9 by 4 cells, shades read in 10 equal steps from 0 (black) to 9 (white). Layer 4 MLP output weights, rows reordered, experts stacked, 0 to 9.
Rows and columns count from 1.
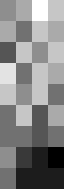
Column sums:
46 40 43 41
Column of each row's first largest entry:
3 3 2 1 1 2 1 1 1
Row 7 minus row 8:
-1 2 2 4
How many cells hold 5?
4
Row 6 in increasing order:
3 4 6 7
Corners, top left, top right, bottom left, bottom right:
5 7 4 1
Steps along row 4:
down up down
